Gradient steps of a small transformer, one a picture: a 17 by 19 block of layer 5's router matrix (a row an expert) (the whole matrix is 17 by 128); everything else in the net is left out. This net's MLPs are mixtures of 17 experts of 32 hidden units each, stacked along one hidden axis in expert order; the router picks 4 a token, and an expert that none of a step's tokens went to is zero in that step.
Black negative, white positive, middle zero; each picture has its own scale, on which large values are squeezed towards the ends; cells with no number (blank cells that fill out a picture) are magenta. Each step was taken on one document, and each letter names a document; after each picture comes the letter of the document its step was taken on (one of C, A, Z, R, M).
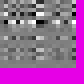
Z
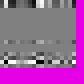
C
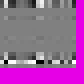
C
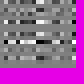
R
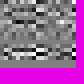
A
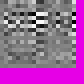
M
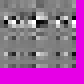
Z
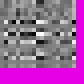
Z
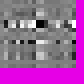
Z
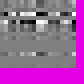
A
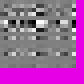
A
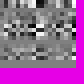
A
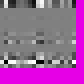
C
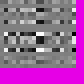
R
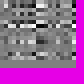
M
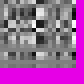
M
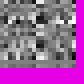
Z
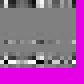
C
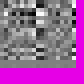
M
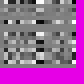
R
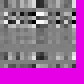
A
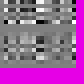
R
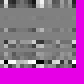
C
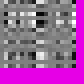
M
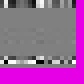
C
